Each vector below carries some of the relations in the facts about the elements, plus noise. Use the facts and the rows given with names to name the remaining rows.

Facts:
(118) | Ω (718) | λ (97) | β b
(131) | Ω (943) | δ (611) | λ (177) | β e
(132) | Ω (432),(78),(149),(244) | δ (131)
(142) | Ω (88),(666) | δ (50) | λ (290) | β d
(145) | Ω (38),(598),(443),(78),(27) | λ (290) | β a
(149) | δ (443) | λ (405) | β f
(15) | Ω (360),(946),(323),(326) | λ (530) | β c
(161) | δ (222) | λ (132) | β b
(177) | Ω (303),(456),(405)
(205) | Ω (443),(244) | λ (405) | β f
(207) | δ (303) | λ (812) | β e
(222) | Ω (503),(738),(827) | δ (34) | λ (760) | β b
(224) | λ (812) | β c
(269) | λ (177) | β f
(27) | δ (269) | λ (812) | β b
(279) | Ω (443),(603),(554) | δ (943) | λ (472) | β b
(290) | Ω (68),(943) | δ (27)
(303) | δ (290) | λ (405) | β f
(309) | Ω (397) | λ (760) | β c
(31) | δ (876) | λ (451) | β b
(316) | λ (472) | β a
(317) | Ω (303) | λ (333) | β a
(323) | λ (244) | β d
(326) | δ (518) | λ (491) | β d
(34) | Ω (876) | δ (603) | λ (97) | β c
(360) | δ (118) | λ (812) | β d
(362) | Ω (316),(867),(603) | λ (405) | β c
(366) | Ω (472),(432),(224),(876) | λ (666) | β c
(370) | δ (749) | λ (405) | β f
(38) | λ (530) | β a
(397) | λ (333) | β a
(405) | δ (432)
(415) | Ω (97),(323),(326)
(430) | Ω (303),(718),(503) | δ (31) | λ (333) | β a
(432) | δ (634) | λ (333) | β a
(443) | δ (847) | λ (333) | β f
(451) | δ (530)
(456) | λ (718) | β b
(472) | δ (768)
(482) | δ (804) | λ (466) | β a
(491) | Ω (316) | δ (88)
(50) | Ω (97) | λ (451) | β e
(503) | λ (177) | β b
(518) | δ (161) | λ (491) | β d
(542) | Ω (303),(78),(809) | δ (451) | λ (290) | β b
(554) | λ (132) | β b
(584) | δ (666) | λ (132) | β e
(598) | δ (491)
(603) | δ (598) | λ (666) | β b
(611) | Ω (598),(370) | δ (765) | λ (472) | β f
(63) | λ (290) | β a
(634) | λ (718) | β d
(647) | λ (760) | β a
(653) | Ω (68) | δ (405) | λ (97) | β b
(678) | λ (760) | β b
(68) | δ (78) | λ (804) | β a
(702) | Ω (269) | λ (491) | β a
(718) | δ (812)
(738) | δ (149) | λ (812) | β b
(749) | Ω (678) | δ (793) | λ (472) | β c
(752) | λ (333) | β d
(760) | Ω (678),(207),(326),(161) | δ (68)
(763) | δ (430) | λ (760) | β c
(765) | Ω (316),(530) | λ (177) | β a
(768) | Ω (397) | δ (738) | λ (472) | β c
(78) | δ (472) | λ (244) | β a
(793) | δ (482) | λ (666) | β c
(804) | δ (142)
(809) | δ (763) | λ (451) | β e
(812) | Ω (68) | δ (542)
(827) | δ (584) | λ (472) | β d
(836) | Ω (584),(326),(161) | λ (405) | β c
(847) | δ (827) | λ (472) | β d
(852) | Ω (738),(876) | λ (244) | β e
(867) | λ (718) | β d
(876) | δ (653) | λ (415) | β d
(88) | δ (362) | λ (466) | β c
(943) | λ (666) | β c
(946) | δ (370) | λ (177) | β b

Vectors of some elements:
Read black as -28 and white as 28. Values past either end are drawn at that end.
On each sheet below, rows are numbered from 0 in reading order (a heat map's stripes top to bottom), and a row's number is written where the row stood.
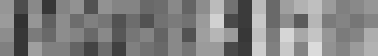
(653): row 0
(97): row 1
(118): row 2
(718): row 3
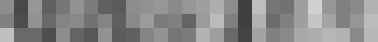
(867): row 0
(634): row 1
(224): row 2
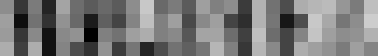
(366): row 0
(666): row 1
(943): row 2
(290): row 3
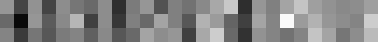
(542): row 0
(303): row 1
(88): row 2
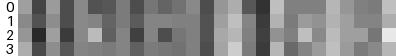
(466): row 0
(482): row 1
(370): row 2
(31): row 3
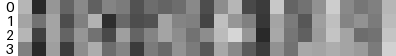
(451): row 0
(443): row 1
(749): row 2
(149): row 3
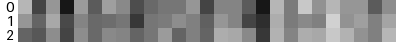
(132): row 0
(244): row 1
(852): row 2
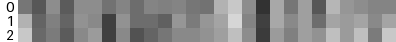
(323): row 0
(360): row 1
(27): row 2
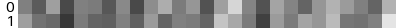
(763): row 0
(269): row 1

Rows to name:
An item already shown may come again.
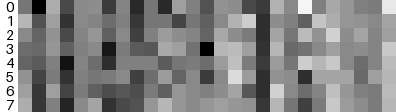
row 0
(405)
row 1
(145)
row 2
(78)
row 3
(397)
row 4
(131)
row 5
(142)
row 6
(530)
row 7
(603)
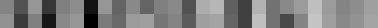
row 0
(68)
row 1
(943)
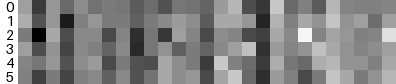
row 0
(97)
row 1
(554)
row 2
(405)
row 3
(542)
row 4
(432)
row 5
(88)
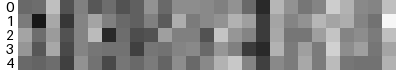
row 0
(491)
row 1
(362)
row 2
(443)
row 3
(244)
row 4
(946)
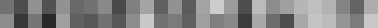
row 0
(222)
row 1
(366)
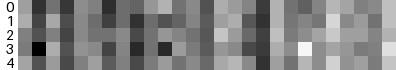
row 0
(793)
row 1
(598)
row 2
(876)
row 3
(405)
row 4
(38)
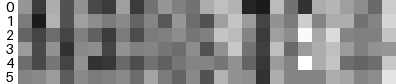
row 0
(472)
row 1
(836)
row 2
(503)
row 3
(653)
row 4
(177)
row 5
(702)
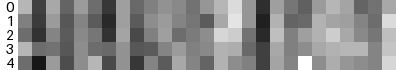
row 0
(749)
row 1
(768)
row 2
(827)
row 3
(224)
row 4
(303)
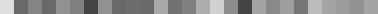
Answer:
(207)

